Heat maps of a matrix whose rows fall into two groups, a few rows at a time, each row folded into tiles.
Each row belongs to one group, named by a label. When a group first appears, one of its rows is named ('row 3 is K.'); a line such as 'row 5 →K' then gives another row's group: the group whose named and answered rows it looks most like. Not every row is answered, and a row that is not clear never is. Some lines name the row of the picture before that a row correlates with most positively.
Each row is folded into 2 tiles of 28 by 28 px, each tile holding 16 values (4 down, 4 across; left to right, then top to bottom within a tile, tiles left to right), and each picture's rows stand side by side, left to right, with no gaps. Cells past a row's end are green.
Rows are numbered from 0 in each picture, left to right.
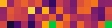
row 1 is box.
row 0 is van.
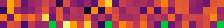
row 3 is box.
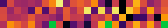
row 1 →van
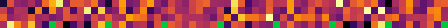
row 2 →box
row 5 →box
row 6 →van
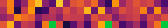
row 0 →box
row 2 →van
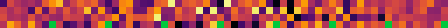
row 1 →van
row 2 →box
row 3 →van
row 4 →van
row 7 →box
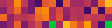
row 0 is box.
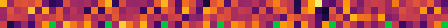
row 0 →van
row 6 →box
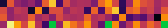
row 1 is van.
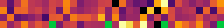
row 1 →box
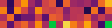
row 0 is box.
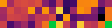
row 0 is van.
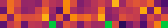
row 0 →box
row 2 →van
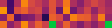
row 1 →box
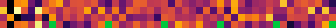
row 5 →van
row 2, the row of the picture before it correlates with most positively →0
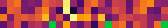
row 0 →box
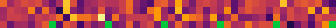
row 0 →van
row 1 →box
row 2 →box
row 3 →box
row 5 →van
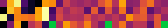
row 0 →box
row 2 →box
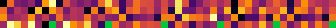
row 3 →box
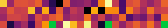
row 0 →van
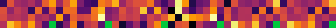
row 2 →van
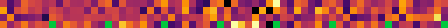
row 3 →box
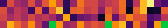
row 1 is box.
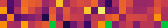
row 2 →box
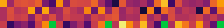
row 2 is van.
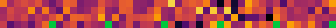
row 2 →box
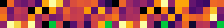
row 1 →van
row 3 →box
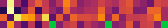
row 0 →box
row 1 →box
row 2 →box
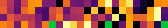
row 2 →box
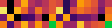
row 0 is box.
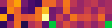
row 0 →box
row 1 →box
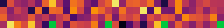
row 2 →van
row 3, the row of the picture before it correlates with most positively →1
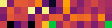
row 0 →van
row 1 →box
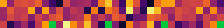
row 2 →box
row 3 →van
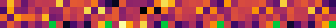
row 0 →box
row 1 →van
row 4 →van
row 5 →van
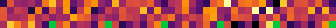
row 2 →van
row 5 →van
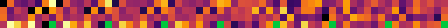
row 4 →van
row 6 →box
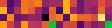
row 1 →box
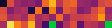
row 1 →box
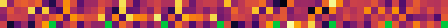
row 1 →box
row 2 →box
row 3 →box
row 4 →van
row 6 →van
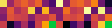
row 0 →van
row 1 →van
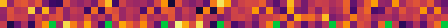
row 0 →van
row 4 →van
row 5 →box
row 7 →van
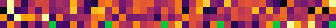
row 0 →box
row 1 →box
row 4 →van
